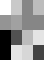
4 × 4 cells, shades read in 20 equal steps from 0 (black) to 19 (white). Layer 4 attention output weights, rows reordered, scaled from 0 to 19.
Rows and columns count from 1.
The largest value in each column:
19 17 16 17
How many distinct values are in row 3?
4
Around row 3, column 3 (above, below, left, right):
10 16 6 17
